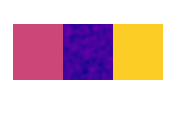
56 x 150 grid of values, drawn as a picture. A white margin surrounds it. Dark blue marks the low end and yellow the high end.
It is made of 1 by 3 panels. Panel 1,1: middling, flat. Panel 1,2: very low, blotchy, faint in contrast. Panel 1,3: very high, flat.
